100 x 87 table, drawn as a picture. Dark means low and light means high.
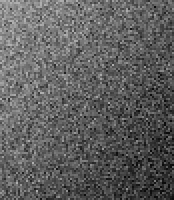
Fine speckle covers the field. No regular stripes run through it. Values rise toward the top left. On average the colour sits 40% of the way up the scale.
